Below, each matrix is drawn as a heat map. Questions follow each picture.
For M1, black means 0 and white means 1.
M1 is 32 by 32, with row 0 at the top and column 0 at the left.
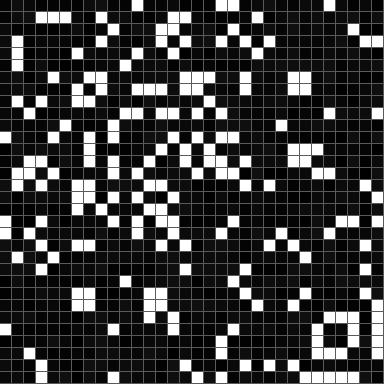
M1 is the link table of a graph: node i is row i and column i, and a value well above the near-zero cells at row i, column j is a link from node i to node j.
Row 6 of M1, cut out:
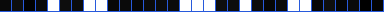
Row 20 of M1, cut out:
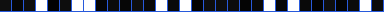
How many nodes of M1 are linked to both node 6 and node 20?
3
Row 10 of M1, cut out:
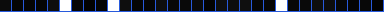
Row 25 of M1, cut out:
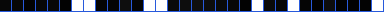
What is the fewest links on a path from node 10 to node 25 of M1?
3
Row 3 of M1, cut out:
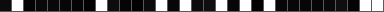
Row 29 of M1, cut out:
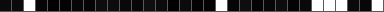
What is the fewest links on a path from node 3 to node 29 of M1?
2
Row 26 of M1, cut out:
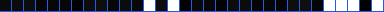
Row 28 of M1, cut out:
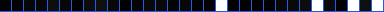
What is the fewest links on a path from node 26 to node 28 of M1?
1
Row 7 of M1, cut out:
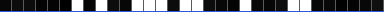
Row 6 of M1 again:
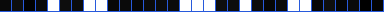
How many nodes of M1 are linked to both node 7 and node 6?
6
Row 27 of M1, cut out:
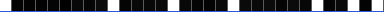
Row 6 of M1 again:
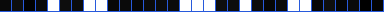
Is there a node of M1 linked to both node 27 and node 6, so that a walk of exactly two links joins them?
no
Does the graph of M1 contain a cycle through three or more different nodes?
yes
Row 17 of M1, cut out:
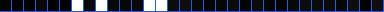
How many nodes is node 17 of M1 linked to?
4
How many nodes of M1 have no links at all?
0
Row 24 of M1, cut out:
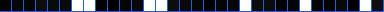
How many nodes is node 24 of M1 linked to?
7
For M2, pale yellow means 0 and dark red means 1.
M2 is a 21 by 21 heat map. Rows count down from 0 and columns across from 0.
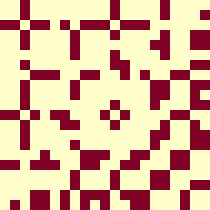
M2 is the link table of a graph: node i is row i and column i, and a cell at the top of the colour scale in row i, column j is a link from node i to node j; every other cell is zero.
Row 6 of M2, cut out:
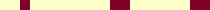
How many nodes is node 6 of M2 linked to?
5
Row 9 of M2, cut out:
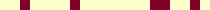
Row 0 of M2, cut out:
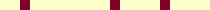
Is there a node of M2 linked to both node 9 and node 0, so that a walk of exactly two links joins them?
yes
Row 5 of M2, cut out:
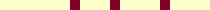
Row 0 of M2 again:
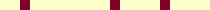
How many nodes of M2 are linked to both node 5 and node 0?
2
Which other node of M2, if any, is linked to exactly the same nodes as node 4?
node 8
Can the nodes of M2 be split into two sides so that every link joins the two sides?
no
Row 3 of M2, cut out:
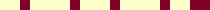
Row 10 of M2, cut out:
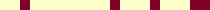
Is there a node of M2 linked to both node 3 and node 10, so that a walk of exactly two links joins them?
yes
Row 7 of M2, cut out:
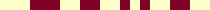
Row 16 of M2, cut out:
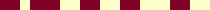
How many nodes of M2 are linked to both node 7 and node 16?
8
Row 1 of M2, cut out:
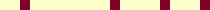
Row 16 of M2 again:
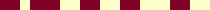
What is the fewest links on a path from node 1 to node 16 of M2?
1
